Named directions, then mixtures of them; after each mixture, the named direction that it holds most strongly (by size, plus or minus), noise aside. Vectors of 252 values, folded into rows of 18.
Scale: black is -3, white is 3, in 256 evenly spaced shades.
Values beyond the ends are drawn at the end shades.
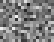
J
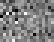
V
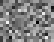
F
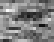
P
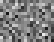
F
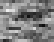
P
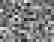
J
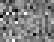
V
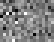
V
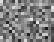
F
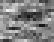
P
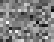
F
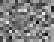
F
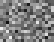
F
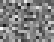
J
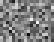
F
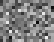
F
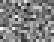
J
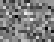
J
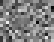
F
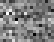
V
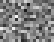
J
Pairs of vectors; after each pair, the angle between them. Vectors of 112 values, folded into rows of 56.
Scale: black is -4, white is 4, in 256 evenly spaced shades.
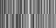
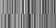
nearly opposite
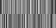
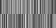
nearly parallel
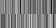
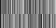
orthogonal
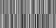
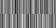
nearly opposite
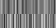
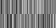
partly opposed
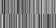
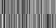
nearly parallel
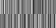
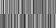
nearly parallel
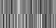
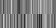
nearly opposite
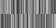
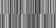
orthogonal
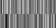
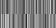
partly opposed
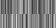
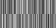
partly aligned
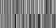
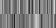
orthogonal
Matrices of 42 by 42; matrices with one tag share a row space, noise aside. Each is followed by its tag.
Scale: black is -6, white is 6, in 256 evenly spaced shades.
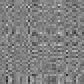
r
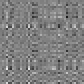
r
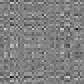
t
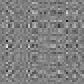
r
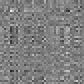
t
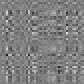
r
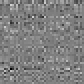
t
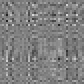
r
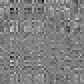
t
